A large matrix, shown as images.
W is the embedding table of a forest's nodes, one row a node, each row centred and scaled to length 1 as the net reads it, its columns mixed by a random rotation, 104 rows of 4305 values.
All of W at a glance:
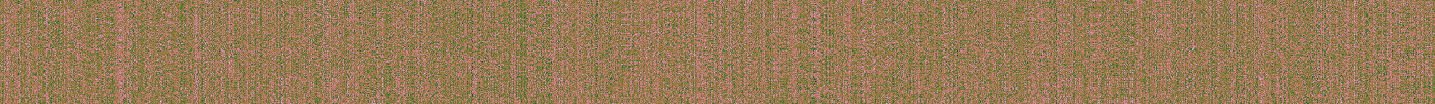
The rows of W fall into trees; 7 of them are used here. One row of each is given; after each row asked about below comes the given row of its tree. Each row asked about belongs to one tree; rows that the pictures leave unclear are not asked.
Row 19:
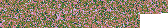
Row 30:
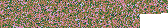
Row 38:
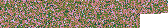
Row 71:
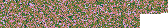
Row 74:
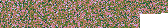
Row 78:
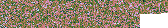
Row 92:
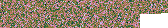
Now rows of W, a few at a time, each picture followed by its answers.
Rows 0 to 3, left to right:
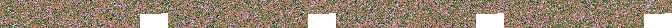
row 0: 30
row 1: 38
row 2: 74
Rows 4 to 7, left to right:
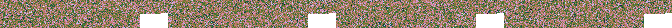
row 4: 78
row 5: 38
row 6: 92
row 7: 74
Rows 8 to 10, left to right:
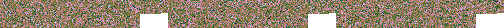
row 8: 78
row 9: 92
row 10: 78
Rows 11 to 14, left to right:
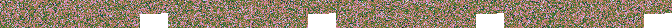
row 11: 74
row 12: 19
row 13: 92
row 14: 38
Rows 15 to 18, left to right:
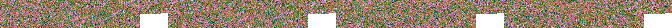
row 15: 38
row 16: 38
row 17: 92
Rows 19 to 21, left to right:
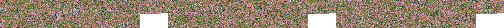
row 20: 78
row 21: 38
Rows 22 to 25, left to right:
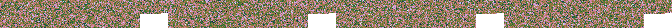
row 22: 92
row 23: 38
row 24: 19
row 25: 71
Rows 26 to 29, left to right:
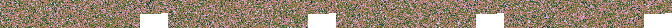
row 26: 74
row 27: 78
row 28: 92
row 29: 38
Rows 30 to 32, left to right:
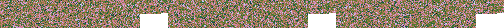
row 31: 38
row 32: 71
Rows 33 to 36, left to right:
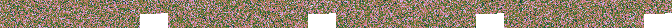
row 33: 19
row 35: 74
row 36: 92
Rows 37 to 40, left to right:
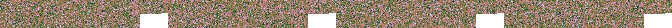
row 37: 78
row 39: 78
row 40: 30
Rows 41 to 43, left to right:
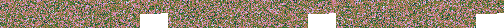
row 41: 38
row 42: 74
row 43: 30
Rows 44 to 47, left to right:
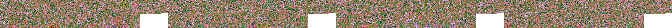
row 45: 19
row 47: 30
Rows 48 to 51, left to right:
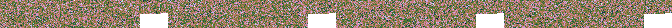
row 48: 78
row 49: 78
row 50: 92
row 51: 92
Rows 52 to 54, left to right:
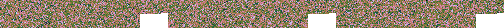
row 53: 92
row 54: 30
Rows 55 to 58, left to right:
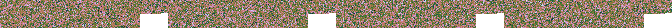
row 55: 92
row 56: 19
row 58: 30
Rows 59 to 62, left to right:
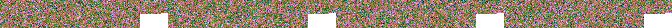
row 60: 71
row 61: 74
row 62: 74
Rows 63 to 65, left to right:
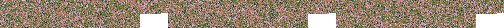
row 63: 38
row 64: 19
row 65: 71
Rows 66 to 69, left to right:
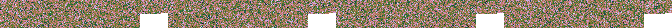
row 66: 38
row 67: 38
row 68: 74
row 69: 38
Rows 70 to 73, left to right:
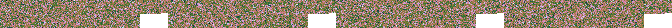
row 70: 78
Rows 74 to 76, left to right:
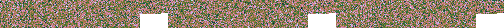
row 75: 38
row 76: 92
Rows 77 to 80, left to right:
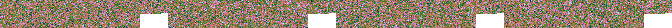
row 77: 92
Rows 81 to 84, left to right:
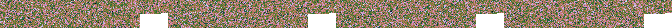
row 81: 78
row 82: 30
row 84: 78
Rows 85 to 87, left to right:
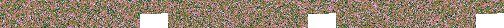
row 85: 92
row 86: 78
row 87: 30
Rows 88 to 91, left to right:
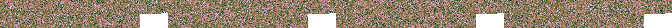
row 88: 71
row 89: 30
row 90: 92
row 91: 78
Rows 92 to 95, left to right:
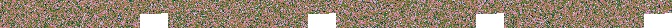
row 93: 78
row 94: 38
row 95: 38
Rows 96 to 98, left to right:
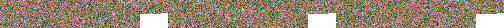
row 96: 38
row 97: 19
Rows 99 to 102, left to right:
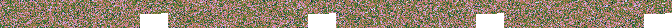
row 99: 30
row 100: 78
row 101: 78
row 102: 78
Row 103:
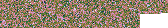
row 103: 19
